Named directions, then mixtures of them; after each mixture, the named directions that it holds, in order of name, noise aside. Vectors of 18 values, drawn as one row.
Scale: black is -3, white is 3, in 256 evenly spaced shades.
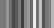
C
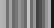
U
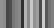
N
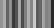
C, N, U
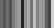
C, N, U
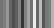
C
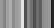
C, N, U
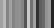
U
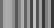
C, N, U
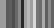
C, N, U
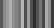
C, N, U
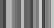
C, N, U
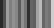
N, U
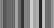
N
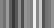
C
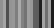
C, N, U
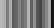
U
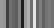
C, N, U
